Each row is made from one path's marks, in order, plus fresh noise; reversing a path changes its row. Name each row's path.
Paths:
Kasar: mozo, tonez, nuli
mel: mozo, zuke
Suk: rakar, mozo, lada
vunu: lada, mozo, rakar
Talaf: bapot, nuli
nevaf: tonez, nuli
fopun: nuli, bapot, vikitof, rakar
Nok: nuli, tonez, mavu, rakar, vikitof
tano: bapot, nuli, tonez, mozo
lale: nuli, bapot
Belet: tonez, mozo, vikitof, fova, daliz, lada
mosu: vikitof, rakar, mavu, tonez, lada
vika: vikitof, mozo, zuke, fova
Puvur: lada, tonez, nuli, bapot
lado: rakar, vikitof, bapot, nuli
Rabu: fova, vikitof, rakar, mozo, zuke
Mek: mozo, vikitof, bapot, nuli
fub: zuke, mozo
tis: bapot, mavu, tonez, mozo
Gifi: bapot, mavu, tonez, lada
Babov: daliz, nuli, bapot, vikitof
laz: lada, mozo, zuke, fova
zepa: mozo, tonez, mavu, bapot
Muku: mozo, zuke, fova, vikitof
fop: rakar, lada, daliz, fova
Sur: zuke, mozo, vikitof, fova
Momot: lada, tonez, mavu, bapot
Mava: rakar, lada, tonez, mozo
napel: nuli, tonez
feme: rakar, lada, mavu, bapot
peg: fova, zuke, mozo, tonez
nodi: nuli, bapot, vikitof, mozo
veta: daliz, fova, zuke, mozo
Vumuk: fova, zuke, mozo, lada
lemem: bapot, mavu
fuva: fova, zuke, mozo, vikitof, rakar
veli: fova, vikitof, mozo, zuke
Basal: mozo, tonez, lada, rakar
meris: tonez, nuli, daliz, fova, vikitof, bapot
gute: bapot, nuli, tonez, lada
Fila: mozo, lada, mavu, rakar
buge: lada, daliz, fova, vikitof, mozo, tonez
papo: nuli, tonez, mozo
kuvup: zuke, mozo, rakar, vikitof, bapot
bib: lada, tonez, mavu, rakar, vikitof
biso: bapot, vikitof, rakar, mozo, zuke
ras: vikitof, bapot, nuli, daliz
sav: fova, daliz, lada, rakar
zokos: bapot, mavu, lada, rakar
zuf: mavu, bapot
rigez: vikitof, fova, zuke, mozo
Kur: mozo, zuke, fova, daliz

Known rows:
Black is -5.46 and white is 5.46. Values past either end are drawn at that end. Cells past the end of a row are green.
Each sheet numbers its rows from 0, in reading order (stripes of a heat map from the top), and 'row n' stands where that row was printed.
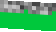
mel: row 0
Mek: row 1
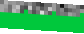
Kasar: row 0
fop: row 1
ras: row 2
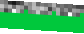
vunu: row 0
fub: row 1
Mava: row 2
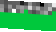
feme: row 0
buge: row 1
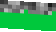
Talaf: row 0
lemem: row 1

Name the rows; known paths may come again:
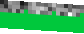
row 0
Gifi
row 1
fub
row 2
Suk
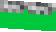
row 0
mel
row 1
Kur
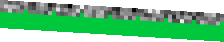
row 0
Sur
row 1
lemem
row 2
buge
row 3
Kasar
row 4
zokos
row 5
Nok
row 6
bib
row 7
Talaf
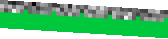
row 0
vunu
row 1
ras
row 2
Puvur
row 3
papo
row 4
Basal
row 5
fopun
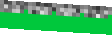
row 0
Mek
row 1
Fila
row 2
kuvup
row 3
fop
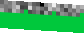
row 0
zepa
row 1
sav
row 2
Babov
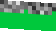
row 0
lale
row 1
Momot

